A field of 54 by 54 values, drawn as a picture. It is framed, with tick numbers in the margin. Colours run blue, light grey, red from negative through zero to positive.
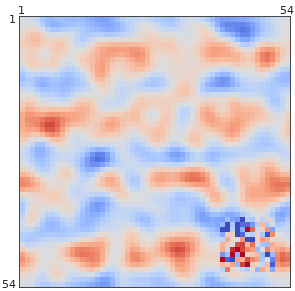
Odd patch: rougher, in the bottom right. Roughest part: bottom right. Histogram: bell-shaped. Stripes: horizontal, repeating 4 times. Slope: none.
